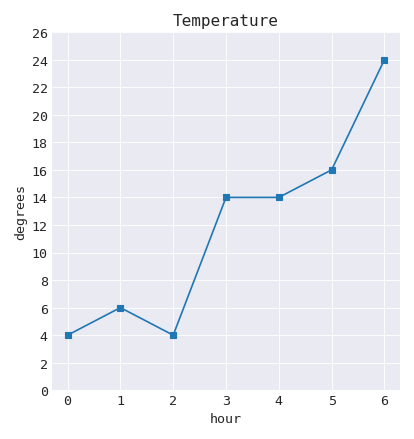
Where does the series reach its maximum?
6
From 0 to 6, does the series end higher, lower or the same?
higher
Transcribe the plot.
Title: Temperature
x-axis: hour, ticks 0 1 2 3 4 5 6
y-axis: degrees, ticks 0 2 4 6 8 10 12 14 16 18 20 22 24 26
Values:
4 6 4 14 14 16 24
